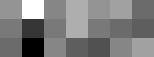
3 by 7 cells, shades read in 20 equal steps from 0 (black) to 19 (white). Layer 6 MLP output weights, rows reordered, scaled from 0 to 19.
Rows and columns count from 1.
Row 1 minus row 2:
2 15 1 0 2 4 1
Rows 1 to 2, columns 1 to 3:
11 19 10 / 9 4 9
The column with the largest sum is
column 4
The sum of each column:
28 23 29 33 26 30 27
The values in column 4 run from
7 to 13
